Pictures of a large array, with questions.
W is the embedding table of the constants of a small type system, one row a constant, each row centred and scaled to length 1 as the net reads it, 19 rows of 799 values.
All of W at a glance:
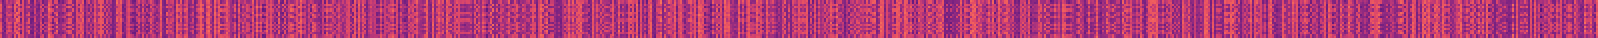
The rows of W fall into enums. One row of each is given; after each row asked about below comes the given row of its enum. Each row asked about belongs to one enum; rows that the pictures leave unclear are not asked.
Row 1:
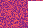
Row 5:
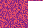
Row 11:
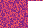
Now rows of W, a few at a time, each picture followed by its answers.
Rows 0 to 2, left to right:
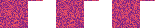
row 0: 1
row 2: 5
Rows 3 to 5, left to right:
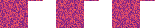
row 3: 11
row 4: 5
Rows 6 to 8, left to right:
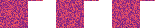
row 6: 1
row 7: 11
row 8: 5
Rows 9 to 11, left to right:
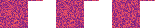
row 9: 1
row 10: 1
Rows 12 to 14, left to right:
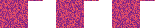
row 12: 5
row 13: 11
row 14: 5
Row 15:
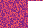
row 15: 11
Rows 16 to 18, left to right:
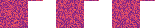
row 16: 1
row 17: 5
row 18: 5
